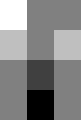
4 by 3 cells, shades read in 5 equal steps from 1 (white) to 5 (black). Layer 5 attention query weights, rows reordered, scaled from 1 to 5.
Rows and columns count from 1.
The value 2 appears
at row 2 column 1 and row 2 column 3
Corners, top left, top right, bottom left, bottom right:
1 3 3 3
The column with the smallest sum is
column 1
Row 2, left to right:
2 3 2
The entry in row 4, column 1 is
3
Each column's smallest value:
1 3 2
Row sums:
7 7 10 11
